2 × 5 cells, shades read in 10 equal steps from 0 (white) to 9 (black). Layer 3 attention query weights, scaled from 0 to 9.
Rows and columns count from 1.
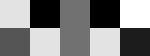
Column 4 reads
9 1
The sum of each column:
7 10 10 10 8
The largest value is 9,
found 2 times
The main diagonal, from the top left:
1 1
